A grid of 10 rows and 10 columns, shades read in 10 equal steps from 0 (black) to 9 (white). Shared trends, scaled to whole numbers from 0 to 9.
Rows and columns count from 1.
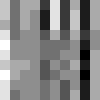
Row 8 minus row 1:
2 2 -1 -1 1 -4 3 -1 -1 0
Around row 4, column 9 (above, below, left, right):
1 1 6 5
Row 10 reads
8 4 5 5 4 5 3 6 1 6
